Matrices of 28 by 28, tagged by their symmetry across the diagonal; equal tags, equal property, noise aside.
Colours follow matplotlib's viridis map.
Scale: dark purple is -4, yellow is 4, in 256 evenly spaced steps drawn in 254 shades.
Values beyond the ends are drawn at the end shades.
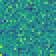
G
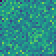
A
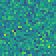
G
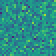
G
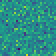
G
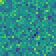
A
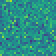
G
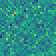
A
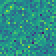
A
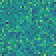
A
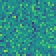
G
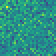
A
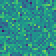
A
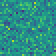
G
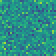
G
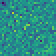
A
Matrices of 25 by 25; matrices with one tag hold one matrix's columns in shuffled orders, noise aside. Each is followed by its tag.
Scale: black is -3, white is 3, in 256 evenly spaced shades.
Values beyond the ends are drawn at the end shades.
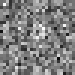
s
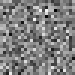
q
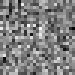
s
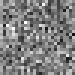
s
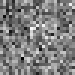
s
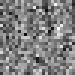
s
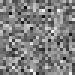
q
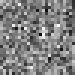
s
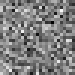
q
